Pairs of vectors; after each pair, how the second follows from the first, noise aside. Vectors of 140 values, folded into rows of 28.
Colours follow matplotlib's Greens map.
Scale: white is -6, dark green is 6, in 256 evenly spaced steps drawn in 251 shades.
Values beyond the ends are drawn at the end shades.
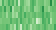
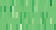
partly zeroed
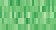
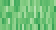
shuffled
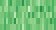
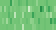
partly zeroed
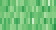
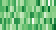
scaled up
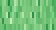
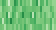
negated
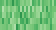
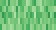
shuffled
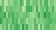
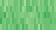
shrunk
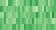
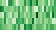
scaled up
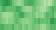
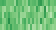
shuffled
